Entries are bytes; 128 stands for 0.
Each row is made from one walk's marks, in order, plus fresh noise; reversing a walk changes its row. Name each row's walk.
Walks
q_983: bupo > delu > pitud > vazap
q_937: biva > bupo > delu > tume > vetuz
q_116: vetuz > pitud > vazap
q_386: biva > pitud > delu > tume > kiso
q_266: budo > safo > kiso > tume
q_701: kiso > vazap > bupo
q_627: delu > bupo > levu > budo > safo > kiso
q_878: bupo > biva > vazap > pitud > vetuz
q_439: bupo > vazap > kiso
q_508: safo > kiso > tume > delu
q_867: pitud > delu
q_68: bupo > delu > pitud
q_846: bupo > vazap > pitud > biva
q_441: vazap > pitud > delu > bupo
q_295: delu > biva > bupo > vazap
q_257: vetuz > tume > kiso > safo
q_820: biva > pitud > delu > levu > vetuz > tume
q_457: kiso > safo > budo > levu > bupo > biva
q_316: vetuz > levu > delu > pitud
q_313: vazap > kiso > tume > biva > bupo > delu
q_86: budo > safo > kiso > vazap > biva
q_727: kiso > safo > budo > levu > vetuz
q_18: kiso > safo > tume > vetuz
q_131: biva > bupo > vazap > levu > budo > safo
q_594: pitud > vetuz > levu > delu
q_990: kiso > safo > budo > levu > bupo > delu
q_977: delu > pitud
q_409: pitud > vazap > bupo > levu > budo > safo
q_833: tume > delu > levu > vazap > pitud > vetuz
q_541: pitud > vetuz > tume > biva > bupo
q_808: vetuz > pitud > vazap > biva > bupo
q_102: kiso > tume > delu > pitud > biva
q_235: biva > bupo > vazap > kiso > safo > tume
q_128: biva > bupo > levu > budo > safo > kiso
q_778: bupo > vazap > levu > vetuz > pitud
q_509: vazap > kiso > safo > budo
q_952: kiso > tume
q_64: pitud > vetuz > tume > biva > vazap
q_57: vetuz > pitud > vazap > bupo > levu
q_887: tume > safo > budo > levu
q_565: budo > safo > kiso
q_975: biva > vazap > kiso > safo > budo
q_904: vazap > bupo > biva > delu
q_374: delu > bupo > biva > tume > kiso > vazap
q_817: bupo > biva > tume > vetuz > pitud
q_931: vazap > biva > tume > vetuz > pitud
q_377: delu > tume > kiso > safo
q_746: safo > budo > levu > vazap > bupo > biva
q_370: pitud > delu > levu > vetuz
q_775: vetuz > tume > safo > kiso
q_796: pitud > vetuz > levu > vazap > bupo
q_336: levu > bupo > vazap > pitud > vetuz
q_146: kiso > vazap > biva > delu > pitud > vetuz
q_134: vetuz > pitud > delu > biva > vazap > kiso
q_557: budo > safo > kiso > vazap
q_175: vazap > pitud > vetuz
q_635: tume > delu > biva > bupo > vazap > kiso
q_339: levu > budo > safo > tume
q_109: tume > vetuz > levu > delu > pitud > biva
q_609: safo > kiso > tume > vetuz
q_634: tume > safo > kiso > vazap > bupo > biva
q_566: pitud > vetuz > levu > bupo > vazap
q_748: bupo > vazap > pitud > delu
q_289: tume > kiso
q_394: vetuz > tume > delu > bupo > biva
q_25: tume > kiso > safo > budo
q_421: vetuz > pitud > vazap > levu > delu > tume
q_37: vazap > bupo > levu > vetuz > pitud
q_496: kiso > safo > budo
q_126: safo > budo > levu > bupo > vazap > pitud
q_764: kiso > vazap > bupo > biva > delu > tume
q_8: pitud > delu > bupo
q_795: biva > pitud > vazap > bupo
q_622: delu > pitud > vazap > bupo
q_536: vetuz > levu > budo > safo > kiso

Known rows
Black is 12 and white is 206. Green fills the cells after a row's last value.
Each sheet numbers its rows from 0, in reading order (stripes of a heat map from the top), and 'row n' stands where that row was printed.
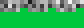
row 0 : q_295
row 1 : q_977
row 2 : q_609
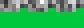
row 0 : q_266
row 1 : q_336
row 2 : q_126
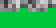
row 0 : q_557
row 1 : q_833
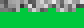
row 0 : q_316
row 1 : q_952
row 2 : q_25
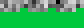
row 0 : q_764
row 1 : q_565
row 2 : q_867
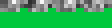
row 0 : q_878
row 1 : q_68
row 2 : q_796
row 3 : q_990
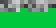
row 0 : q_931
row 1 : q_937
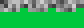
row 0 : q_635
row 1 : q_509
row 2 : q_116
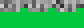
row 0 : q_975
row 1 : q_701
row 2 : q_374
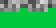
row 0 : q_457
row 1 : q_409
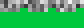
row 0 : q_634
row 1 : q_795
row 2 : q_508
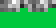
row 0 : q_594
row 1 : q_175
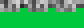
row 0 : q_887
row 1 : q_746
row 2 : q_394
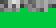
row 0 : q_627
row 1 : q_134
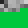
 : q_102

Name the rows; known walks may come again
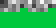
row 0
q_983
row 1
q_609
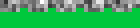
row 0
q_846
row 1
q_566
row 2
q_313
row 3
q_37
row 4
q_496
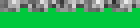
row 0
q_541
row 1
q_175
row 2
q_266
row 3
q_796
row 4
q_8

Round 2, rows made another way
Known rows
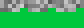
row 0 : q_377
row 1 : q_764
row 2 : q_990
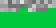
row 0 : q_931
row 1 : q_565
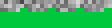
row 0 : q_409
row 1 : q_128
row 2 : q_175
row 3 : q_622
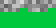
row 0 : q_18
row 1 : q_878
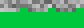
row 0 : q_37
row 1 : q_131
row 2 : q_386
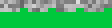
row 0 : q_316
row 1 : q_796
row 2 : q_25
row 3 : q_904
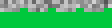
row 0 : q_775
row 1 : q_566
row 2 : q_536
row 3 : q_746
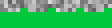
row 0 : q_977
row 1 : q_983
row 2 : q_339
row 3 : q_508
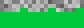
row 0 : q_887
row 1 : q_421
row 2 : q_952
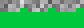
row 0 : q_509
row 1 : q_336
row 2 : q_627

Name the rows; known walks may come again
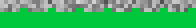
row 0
q_64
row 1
q_370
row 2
q_983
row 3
q_746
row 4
q_146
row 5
q_336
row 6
q_102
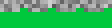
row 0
q_508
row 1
q_175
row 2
q_627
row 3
q_128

